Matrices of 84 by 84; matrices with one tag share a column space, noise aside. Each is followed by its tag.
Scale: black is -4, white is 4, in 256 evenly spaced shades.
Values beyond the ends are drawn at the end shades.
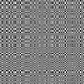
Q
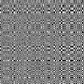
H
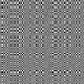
Q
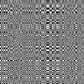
H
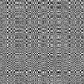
Q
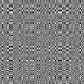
H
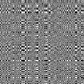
H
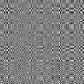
H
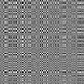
Q
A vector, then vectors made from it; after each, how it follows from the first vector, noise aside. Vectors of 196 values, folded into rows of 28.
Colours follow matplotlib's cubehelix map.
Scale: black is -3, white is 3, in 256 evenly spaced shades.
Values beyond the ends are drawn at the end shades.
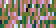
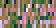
negated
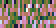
negated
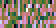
negated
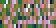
sign-scrambled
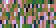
sign-scrambled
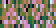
sign-scrambled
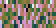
sign-scrambled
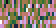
negated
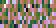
sign-scrambled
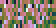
sign-scrambled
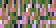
negated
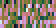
negated
